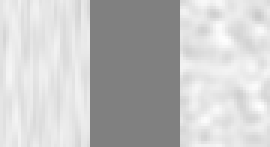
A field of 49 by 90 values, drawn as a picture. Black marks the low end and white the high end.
The table splits into one row of 3 panels. Panel 1,1: very high, streaked downward, faint in contrast. Panel 1,2: middling, flat. Panel 1,3: very high, blotchy, faint in contrast.
